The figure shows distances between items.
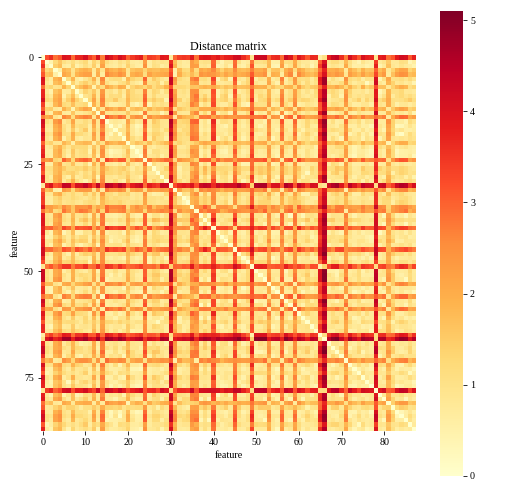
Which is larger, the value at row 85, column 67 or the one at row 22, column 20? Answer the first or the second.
the second
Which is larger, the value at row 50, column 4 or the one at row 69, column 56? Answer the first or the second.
the second
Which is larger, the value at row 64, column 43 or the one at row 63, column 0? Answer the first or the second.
the second
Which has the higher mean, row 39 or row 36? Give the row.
36
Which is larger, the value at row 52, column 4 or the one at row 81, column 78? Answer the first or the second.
the second
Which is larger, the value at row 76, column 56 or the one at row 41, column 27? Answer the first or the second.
the first
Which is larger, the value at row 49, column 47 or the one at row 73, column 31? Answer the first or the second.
the first
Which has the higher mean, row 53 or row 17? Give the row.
53
